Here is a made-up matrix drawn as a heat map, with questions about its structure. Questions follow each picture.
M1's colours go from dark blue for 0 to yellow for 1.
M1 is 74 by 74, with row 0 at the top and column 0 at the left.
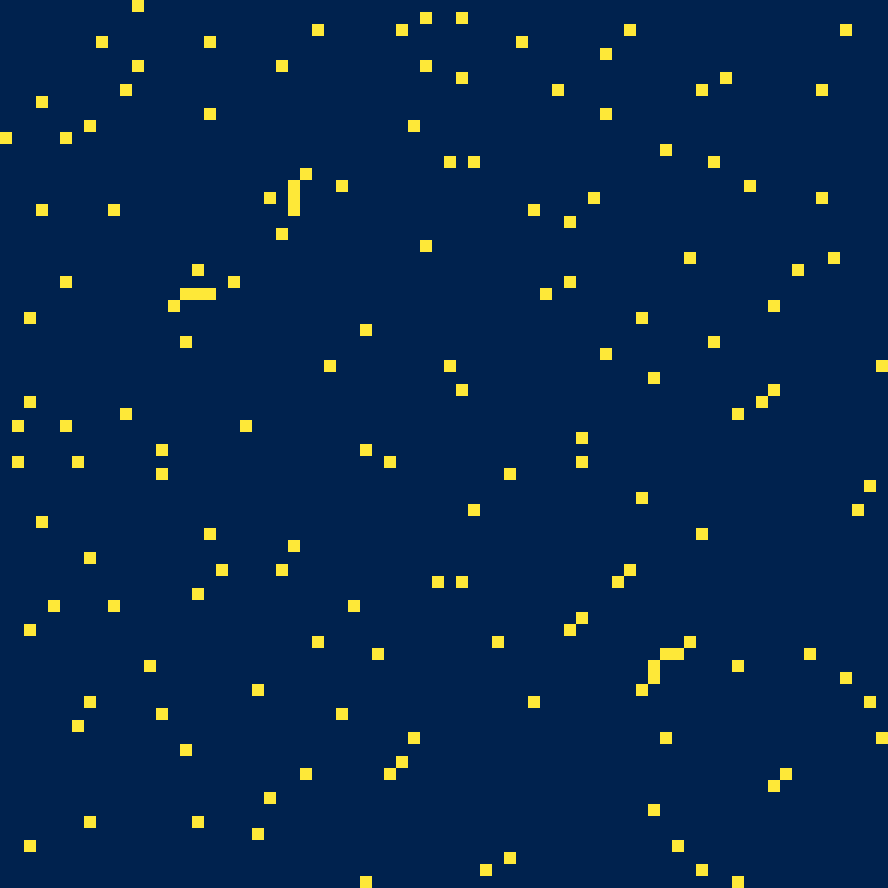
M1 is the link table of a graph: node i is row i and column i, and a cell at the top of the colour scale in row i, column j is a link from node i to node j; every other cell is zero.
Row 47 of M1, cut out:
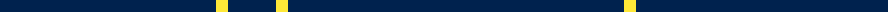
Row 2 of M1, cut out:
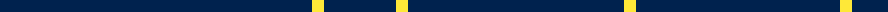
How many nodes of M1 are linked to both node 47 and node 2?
1
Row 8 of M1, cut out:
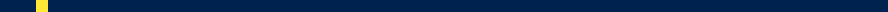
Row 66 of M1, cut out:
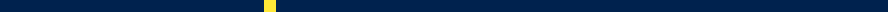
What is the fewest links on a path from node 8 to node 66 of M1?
6
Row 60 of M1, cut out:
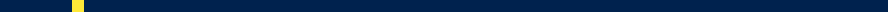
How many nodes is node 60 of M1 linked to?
1
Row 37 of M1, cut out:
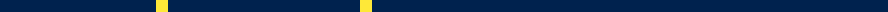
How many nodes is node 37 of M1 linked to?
2
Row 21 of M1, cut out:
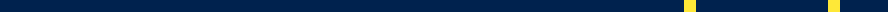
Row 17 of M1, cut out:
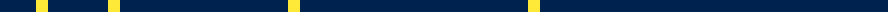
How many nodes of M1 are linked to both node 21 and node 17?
0
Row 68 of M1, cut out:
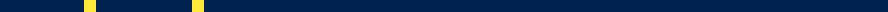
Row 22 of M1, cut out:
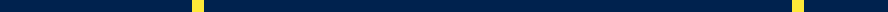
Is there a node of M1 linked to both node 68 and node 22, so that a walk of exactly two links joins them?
yes
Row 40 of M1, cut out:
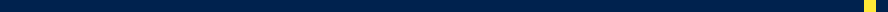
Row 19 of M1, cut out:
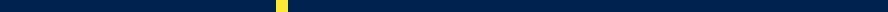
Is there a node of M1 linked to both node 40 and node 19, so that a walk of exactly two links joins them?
no
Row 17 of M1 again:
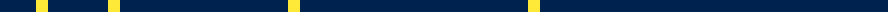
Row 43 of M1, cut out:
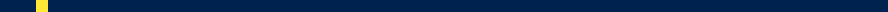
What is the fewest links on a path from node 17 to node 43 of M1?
2
